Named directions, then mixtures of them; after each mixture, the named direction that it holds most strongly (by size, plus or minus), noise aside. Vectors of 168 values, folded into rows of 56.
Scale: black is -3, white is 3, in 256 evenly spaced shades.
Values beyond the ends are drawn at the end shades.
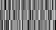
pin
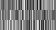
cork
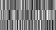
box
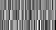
pin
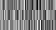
box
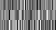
box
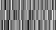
pin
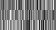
cork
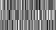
box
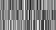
cork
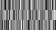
pin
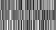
cork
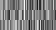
cork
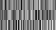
box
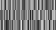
pin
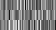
box
